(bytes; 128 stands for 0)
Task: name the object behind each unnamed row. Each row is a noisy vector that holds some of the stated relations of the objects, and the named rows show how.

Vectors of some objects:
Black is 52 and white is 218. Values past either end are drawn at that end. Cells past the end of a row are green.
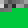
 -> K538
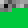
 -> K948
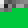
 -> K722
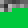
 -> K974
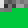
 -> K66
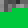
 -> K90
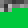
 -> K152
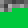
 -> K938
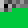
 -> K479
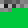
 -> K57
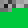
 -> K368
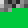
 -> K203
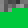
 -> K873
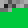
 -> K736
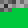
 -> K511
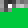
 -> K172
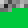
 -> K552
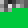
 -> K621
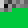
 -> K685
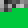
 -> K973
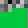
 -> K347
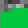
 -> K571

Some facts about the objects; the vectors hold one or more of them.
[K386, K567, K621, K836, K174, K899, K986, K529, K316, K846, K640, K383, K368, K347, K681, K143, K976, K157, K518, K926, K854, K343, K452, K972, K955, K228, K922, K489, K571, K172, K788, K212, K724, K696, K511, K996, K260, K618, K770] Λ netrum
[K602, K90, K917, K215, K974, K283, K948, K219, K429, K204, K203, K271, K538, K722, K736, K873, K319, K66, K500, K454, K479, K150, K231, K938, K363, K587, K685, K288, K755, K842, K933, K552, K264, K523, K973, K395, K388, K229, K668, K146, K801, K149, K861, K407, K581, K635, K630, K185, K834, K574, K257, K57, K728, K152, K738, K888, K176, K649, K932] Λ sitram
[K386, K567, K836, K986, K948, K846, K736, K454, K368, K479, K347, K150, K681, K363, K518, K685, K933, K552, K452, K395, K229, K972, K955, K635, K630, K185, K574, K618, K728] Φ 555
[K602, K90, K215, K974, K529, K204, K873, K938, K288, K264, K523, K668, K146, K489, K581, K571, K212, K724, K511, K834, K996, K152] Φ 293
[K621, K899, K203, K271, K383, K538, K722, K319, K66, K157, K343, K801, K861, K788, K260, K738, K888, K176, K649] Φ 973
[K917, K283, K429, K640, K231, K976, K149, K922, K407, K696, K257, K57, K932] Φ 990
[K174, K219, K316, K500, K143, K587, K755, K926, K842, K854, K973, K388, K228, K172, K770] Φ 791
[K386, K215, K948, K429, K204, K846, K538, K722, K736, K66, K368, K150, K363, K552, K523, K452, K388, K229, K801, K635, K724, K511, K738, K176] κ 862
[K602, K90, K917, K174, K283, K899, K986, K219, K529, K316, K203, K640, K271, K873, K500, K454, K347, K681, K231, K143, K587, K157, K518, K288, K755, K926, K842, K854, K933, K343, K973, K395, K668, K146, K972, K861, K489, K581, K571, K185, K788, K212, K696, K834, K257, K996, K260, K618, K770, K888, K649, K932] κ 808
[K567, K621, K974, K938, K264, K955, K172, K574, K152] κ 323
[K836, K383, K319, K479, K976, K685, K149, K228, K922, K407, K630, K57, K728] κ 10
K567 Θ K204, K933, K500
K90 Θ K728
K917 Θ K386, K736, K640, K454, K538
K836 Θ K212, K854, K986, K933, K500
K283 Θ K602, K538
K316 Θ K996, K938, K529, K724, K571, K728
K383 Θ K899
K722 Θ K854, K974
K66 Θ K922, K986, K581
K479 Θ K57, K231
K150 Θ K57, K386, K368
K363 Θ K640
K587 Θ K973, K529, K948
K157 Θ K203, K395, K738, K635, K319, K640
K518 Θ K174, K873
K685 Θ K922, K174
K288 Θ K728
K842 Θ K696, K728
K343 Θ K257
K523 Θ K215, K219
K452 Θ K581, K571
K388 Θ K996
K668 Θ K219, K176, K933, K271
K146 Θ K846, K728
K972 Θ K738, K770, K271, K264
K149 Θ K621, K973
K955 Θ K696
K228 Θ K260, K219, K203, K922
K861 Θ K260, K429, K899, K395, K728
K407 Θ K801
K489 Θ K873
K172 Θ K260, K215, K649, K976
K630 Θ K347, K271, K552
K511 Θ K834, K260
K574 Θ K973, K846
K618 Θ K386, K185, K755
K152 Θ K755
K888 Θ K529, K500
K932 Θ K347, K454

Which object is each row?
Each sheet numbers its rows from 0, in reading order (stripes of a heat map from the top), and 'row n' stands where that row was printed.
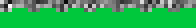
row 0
K567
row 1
K212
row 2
K618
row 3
K922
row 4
K489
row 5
K933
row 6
K176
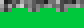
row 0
K500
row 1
K602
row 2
K668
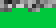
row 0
K770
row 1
K635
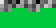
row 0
K271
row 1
K986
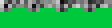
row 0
K630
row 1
K150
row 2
K587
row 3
K755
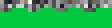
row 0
K854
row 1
K888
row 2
K204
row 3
K388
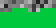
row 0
K523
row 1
K185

